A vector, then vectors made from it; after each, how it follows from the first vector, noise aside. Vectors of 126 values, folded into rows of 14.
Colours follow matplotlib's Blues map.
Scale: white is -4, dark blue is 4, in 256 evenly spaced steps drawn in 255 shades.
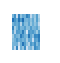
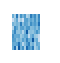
negated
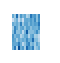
negated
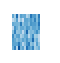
negated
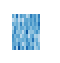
negated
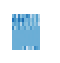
partly zeroed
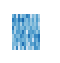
copied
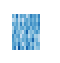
negated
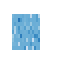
partly zeroed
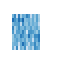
copied
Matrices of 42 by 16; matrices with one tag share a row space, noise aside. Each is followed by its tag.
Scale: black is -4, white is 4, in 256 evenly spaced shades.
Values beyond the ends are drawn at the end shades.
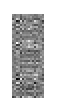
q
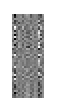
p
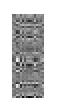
q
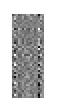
p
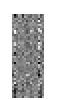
p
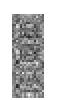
q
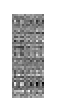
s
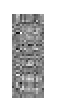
q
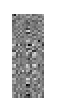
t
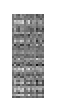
s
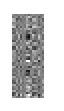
t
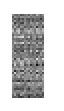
s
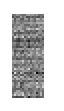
s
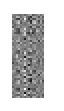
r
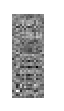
q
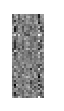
p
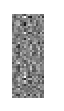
r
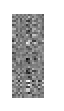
t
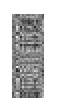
q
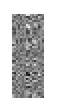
t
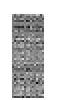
s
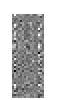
p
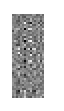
r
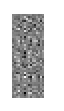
r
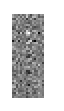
t
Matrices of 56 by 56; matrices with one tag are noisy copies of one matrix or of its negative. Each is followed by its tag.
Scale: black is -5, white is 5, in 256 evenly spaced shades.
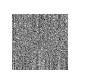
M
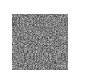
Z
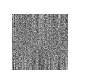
M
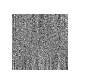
M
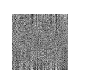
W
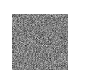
Z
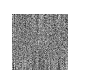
M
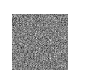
Z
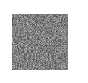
Z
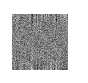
W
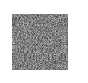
Z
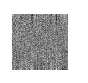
W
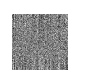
M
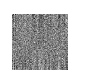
M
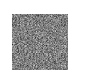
Z
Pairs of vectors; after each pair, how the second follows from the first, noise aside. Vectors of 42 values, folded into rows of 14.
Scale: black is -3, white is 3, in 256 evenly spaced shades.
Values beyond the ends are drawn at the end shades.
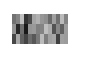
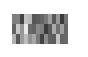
negated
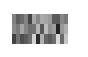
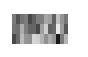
sign-scrambled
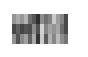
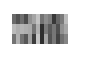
negated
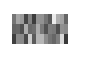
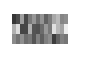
shuffled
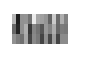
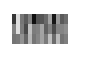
negated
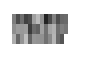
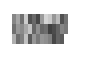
sign-scrambled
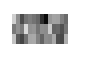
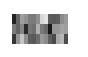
negated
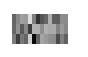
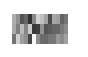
negated
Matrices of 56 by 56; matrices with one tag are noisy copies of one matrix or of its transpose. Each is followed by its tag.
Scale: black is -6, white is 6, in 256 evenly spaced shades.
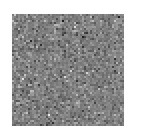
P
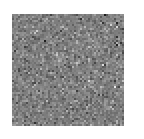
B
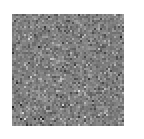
B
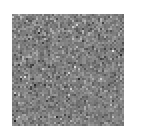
P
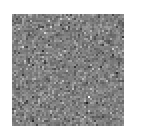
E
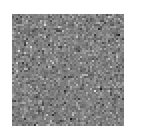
E
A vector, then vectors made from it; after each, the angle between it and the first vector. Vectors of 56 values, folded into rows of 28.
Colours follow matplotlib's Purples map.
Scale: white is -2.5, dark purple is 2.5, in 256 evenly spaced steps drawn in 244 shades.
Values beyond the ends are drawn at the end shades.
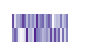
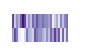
nearly parallel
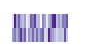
partly opposed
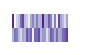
partly aligned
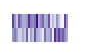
partly aligned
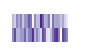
orthogonal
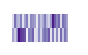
nearly opposite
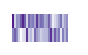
nearly parallel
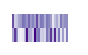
nearly parallel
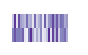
partly opposed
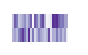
partly opposed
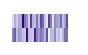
partly aligned
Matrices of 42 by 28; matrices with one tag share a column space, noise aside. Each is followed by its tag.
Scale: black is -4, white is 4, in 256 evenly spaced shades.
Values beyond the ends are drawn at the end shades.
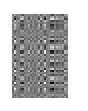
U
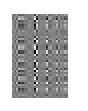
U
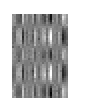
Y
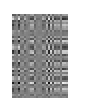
U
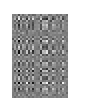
U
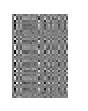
U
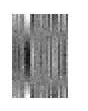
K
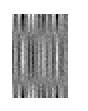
K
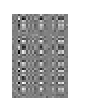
U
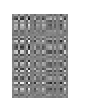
U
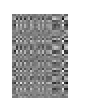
U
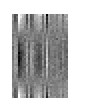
K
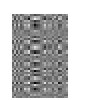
U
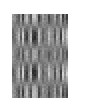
Y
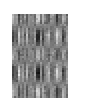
Y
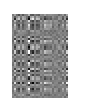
U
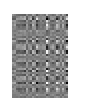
U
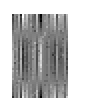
K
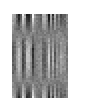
K
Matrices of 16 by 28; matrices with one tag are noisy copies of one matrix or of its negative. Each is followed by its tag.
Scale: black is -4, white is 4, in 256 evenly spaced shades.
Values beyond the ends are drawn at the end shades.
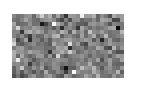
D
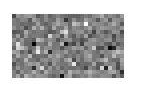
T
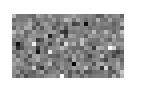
T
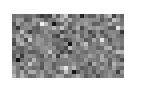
D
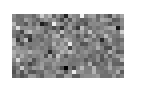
D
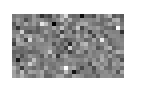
D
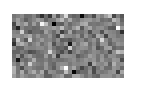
D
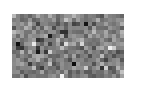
T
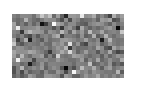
D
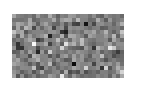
T
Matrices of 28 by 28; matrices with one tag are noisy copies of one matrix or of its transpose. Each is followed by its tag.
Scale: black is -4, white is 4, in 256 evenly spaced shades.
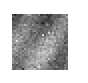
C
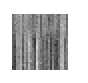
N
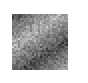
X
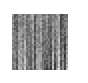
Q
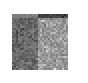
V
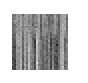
N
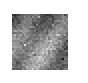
C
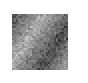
X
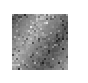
X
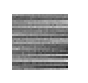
Q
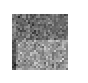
V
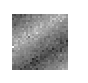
X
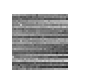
Q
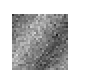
X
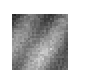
C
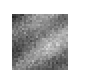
C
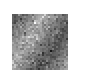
X
